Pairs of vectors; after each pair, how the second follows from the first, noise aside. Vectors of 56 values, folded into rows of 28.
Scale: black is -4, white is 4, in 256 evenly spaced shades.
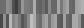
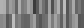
shuffled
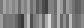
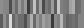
shuffled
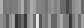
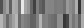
shuffled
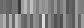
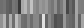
copied
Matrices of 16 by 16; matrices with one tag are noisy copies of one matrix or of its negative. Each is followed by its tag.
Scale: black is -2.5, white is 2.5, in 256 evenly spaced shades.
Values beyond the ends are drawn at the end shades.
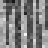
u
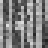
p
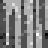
u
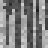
u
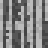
p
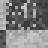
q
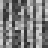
p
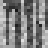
u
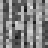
p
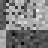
q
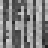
p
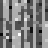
p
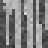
u
